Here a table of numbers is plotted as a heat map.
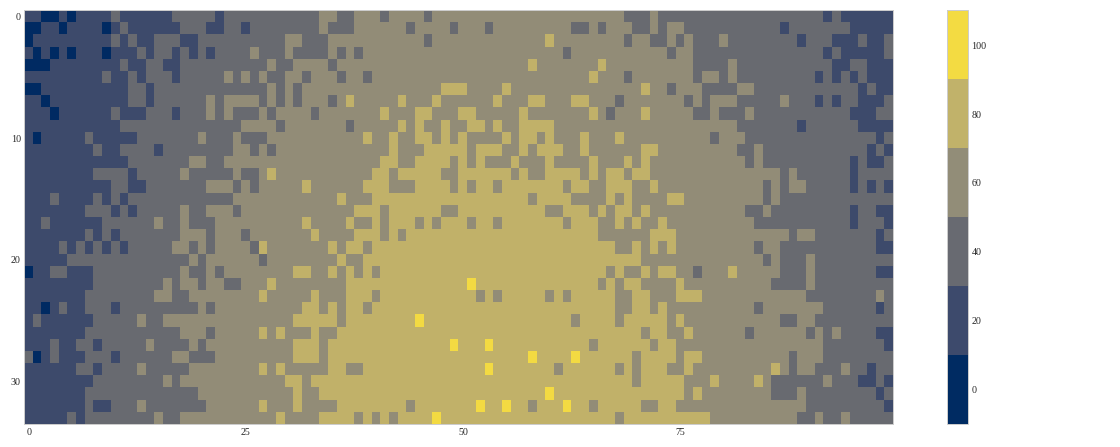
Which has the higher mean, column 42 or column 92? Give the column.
42
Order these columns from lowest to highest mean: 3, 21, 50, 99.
3, 99, 21, 50
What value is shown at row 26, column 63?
80
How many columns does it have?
100
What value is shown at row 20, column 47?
80
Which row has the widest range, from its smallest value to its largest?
28
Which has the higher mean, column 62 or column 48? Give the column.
48
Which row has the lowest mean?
1
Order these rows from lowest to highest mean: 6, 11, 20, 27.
6, 11, 20, 27
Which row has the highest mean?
33
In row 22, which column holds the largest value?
51
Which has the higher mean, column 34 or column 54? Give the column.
54
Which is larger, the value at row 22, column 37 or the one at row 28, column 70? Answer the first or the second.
the first
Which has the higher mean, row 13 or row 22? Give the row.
22
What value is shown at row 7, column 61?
60
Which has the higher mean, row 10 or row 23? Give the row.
23
